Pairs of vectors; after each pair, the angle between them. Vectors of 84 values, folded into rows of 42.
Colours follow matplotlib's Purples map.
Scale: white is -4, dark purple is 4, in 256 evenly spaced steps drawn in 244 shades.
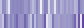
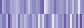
partly opposed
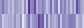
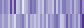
orthogonal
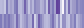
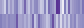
nearly parallel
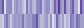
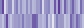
nearly parallel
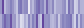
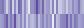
partly aligned
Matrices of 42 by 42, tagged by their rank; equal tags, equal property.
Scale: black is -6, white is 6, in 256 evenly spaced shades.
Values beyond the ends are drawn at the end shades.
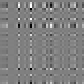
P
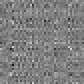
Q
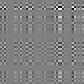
P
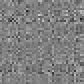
Q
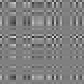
P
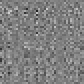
Q
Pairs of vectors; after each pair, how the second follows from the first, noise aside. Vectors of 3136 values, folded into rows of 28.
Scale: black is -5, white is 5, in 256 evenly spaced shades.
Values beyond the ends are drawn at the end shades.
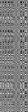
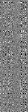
sign-scrambled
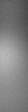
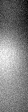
scaled up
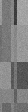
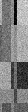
scaled up
